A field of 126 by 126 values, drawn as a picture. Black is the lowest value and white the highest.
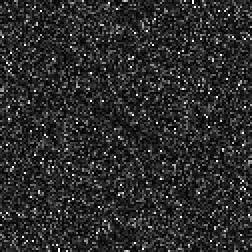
Seam: none. Stripes: none. Histogram: skewed, a long tail of high values. Symmetry: a half turn. Grain: fine. Average level on the scale: 20%.
